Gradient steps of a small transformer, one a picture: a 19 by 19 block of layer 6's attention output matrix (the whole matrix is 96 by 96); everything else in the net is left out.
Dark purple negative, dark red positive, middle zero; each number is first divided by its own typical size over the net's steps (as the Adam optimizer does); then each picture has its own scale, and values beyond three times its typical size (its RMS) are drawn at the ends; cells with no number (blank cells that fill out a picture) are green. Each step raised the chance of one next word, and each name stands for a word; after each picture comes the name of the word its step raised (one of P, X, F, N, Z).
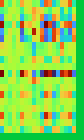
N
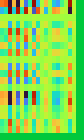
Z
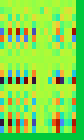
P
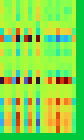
P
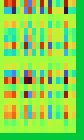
Z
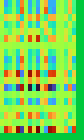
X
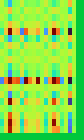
P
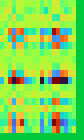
P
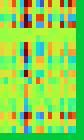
N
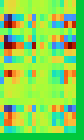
N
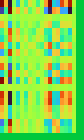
Z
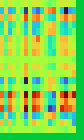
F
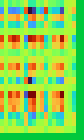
F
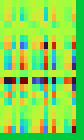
X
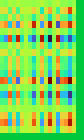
F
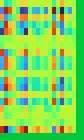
X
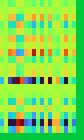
P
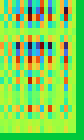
N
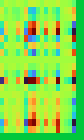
P
